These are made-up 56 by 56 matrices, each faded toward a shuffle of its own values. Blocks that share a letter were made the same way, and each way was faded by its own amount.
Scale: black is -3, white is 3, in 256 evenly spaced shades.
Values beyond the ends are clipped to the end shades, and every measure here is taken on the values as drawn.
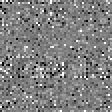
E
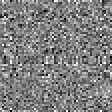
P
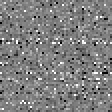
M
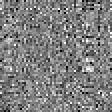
P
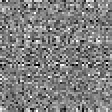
P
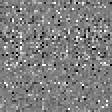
M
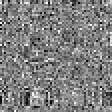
P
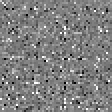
M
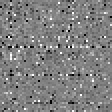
E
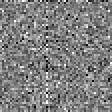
P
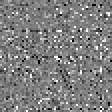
E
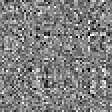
P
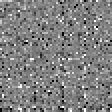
E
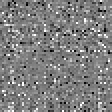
E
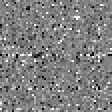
M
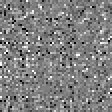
E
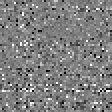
E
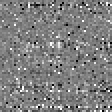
E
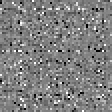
E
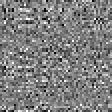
P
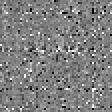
E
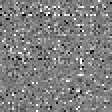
M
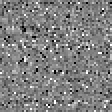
M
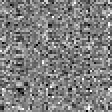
P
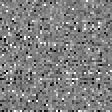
E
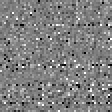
M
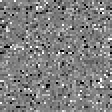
M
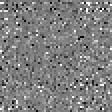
M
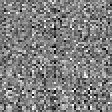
P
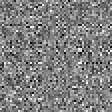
P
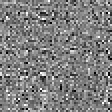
P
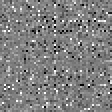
E
